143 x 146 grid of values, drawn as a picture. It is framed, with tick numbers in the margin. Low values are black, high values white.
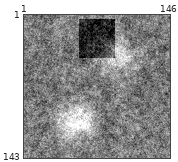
In the top middle lies a patch that is lower than the rest. The top middle is the ninth with the lowest average. There are two bumps. The halves do not mirror each other.
